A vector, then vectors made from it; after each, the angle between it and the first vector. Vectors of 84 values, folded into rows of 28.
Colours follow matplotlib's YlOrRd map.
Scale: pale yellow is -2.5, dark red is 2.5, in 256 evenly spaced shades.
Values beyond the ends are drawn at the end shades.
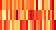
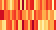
orthogonal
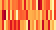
nearly opposite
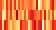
nearly parallel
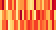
orthogonal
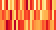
orthogonal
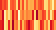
orthogonal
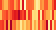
orthogonal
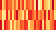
nearly parallel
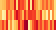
partly aligned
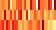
partly opposed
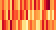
partly opposed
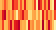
nearly opposite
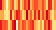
orthogonal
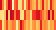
partly aligned
